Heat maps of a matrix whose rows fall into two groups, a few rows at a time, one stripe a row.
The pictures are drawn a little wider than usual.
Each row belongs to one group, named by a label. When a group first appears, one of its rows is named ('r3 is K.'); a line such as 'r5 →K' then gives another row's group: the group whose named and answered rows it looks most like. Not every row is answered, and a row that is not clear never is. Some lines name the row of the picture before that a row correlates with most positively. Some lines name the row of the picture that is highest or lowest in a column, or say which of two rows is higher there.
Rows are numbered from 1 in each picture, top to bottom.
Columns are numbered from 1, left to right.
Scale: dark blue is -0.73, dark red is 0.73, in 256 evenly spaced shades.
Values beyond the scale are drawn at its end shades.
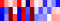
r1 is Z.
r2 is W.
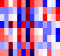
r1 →Z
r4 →W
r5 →Z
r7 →W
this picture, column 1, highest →1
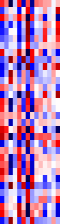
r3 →Z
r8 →Z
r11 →W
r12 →W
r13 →Z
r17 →Z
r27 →W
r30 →Z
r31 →Z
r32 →W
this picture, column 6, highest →9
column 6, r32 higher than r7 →Yes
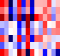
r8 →Z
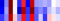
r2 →W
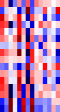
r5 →Z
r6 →Z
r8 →Z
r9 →Z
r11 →Z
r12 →Z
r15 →W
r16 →W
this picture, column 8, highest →16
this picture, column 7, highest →2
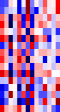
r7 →W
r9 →Z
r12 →W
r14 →W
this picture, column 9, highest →6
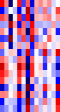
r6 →W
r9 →Z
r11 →Z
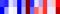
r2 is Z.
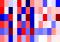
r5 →W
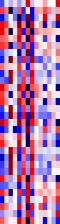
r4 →Z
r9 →W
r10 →Z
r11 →W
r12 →W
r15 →Z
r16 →W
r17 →W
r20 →Z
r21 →Z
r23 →W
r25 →W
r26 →Z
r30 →Z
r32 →Z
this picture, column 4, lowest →19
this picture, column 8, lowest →5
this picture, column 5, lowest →3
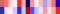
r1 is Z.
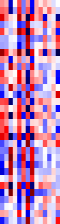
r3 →Z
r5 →Z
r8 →Z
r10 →W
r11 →Z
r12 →Z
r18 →Z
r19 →Z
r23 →W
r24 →W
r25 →W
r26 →W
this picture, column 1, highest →8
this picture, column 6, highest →23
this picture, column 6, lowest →20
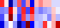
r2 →W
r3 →W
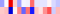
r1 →W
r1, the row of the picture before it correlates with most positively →3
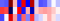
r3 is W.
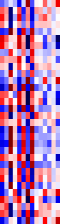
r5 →W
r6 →Z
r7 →Z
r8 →W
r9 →Z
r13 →W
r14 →Z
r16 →W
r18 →Z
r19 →W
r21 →W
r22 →W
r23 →Z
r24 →W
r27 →W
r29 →Z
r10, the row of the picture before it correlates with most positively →2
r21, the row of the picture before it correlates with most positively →1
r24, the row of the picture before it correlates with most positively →1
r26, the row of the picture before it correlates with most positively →2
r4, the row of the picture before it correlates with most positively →2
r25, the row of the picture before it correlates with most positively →2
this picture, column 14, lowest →6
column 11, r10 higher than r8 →Yes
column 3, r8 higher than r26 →Yes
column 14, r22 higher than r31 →No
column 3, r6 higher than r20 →No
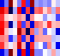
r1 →W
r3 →Z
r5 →Z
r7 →Z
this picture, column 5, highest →5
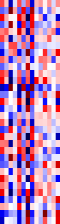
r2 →W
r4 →W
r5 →Z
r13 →W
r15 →Z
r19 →W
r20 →Z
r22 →Z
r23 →W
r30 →Z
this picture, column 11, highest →31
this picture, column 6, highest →13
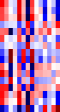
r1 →Z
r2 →Z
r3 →Z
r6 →Z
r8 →W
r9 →W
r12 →W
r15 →Z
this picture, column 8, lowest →10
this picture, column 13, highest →16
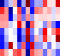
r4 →Z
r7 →W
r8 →Z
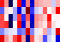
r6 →Z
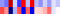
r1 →W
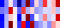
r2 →W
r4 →W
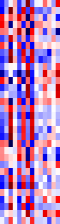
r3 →Z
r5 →Z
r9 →W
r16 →W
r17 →W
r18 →W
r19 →W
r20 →W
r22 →Z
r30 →W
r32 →W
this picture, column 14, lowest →5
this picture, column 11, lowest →23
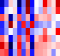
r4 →W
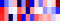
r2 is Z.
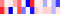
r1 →Z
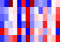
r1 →W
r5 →Z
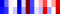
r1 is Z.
